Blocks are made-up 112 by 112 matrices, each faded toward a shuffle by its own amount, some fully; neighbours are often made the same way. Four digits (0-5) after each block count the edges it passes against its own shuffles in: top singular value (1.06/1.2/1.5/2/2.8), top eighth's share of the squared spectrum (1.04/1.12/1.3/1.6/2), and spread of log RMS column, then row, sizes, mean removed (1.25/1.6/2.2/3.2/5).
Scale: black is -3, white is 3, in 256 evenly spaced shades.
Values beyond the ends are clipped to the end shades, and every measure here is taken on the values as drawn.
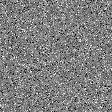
0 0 0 0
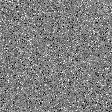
0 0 0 0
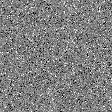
0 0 1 0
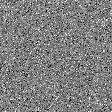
0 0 0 0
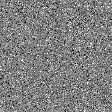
0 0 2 0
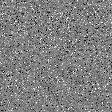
0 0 0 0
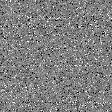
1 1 0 2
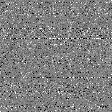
2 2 0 3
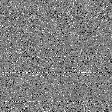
2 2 0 3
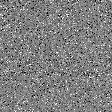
0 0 0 1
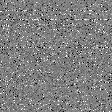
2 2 0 2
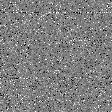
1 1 0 1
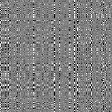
5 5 4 3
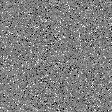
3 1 1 0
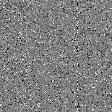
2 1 1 0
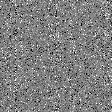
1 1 2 0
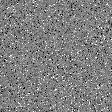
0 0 0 0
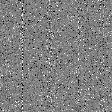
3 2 2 0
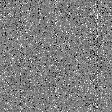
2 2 2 0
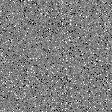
3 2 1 0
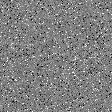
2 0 0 0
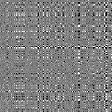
5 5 4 4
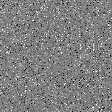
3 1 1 0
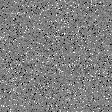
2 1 0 0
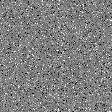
3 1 0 0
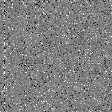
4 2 1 1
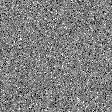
2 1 0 0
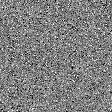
2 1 0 0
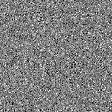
3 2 0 1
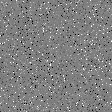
0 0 0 0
